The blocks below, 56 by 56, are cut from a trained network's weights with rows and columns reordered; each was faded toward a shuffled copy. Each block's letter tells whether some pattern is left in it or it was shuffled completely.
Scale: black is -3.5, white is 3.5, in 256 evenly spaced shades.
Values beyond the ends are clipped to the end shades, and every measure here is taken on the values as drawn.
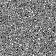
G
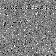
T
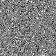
T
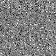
T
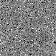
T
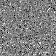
T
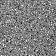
G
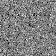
T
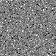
G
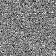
T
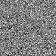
T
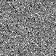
G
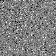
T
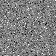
G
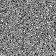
G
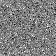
G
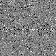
T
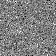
G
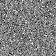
G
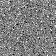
G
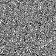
T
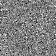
T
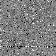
T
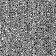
T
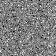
G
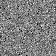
G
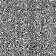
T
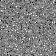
G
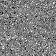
G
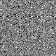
T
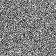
G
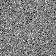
G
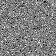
G
